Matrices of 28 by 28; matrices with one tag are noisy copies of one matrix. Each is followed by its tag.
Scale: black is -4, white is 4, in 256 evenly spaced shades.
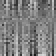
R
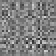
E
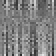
R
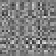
E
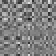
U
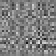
E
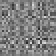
E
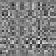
E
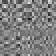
U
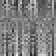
R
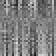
R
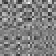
U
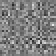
E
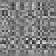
E
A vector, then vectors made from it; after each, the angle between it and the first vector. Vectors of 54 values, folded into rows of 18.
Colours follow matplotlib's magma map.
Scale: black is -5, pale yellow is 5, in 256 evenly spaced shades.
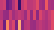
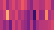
orthogonal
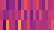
nearly parallel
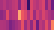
orthogonal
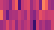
partly aligned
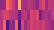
nearly opposite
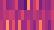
partly aligned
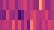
orthogonal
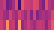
nearly parallel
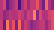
nearly parallel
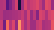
nearly parallel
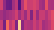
nearly parallel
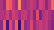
nearly opposite
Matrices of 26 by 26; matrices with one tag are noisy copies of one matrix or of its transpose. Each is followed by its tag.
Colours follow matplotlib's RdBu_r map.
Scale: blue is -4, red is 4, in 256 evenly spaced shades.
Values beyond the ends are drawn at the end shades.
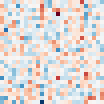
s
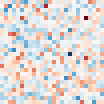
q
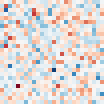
q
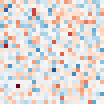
q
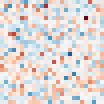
q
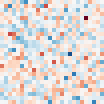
q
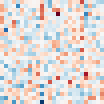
s
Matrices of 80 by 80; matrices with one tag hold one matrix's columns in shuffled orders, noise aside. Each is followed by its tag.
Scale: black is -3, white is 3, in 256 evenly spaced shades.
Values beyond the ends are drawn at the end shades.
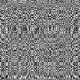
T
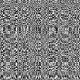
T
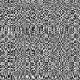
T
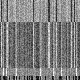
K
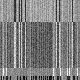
K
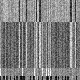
K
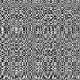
T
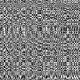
T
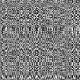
T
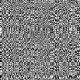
T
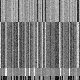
K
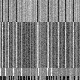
K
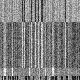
K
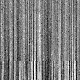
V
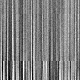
V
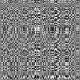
T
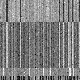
K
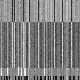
K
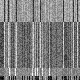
K
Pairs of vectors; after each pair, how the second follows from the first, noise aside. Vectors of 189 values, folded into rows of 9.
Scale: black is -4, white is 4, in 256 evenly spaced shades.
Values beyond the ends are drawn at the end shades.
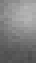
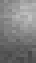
copied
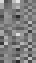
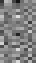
negated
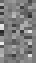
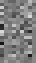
negated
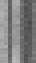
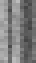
copied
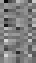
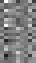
negated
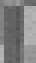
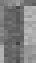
copied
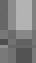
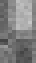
copied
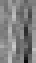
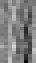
copied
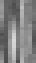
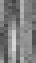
copied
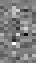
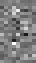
copied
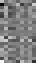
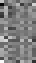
copied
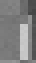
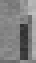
negated
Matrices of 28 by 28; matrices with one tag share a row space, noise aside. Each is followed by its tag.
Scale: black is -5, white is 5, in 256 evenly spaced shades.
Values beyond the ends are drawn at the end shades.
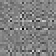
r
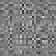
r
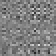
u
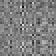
r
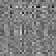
r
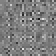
r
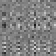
u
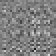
u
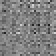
u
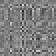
r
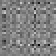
u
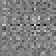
u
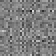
r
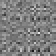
u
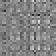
u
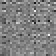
u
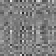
r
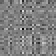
r
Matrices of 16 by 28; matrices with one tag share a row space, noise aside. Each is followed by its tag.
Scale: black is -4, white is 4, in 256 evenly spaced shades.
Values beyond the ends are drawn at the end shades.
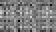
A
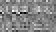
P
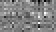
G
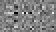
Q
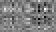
G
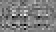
P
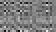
A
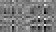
G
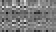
P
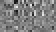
Q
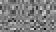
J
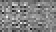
P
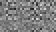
J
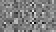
Q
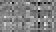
G
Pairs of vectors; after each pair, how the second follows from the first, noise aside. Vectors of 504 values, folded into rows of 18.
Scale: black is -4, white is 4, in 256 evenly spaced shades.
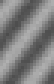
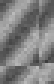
wrapped around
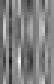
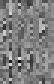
sign-scrambled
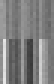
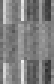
wrapped around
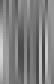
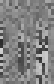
sign-scrambled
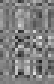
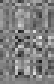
copied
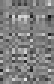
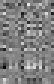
reversed
